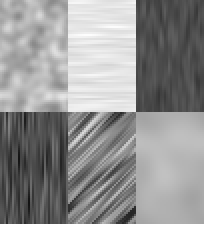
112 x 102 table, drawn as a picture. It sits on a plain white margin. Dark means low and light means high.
It is made of 2 by 3 panels. Panel 1,1: high, blotchy. Panel 1,2: very high, streaked across, faint in contrast. Panel 1,3: low, streaked downward, faint in contrast. Panel 2,1: low, streaked downward. Panel 2,2: middling, slanting up to the right, strong in contrast. Panel 2,3: high, smooth, faint in contrast.
